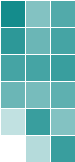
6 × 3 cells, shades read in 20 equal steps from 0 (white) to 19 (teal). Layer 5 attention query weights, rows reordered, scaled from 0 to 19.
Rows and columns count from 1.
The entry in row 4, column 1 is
12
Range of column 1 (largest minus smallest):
19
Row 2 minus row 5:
12 -4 5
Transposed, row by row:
19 17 15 12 5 0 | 10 12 15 11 16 6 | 14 15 16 13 10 16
